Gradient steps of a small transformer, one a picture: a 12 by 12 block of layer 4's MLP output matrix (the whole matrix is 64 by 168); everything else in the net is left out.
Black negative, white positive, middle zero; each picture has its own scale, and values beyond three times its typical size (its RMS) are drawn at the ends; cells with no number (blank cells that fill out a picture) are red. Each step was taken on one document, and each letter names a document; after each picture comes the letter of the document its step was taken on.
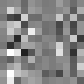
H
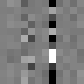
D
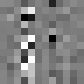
D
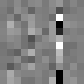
H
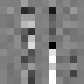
D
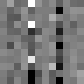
H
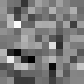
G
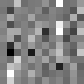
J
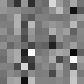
G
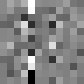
G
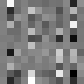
H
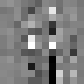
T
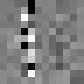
G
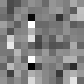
G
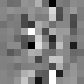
T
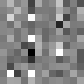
J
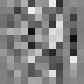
T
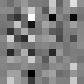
T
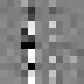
G
